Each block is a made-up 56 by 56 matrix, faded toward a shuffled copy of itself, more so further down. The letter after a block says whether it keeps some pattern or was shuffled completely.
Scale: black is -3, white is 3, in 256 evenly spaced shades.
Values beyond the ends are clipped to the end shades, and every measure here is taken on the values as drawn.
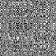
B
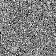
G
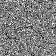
G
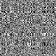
B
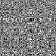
B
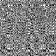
B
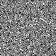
G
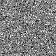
G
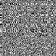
B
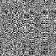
B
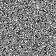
G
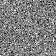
G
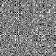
B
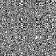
B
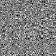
B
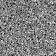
G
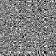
B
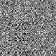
B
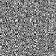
B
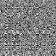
B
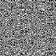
B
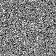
G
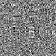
B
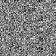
B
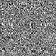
B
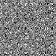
B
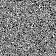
G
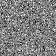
G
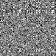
B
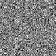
B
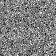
G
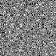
B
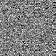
B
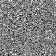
B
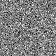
G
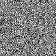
B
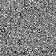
B
